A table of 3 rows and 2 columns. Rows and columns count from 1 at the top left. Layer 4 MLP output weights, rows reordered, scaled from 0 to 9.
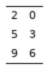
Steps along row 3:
down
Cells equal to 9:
1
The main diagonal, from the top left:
2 3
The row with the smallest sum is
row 1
